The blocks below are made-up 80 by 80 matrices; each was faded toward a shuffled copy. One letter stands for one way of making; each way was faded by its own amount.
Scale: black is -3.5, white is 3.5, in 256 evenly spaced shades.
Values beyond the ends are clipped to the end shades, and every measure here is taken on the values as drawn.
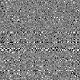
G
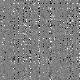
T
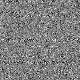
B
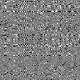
G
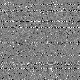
G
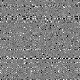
G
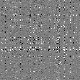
T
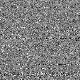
B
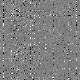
T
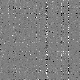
T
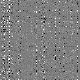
T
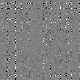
T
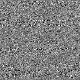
B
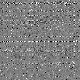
G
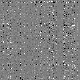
T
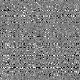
G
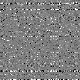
G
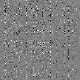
T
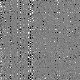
T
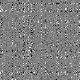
T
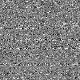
B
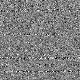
B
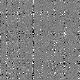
T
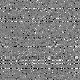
G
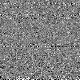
B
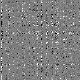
T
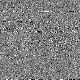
B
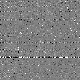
G
